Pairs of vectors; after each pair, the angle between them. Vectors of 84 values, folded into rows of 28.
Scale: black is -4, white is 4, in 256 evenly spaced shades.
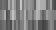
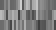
partly aligned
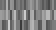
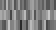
nearly parallel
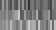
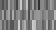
orthogonal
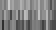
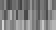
nearly opposite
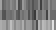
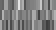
partly opposed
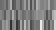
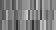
partly aligned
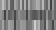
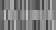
nearly opposite
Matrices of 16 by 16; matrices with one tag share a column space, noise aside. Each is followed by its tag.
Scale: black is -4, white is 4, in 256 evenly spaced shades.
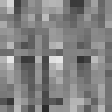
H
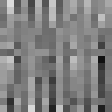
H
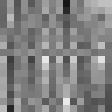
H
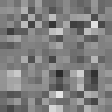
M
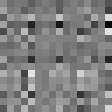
M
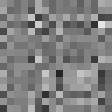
M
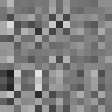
M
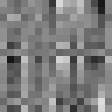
H
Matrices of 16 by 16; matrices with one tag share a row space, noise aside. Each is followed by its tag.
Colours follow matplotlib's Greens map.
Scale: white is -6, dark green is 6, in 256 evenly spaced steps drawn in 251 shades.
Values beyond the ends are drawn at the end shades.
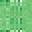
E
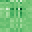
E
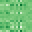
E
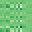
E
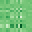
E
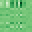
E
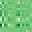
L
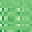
L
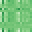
L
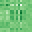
E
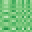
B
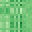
E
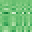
B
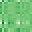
L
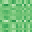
B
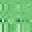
L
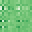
L
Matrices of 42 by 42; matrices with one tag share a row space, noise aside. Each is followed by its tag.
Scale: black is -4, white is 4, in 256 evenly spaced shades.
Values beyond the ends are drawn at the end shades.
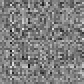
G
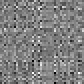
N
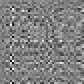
G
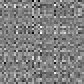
N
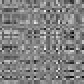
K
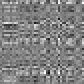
K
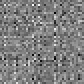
N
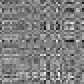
K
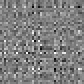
N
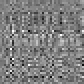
G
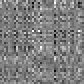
N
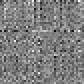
N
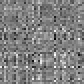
N
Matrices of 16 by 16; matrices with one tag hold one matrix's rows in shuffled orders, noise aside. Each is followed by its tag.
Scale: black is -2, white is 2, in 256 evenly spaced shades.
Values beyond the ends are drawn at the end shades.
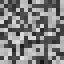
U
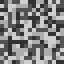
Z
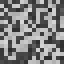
Z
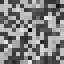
U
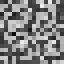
Z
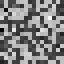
Z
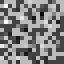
Z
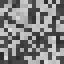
Z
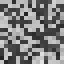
U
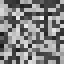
U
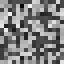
U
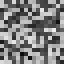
U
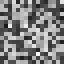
Z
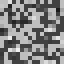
U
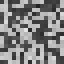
U
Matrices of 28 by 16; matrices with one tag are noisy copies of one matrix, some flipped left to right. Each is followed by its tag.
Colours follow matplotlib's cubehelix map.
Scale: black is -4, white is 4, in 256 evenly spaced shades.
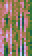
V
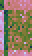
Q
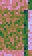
Q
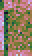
Q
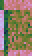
Q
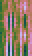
V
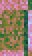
Q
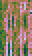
V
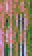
V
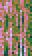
V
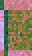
Q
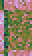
Q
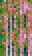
V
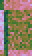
Q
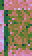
Q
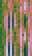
V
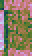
Q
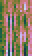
V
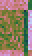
Q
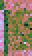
Q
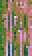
V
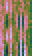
V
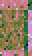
Q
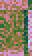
Q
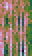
V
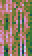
V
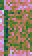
Q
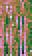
V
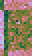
Q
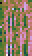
V
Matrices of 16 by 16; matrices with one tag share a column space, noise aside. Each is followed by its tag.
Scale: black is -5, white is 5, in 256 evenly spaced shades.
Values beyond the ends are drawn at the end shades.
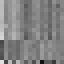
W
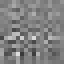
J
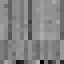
W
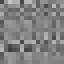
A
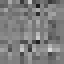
A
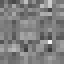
A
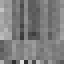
W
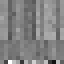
W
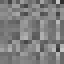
A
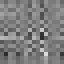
J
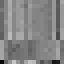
W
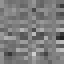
J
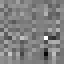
J
